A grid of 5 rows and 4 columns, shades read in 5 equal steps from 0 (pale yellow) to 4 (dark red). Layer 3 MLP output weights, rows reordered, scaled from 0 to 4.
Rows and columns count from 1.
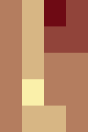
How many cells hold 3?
3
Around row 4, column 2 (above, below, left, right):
1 1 2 2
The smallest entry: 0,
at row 4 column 2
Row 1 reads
2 1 4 3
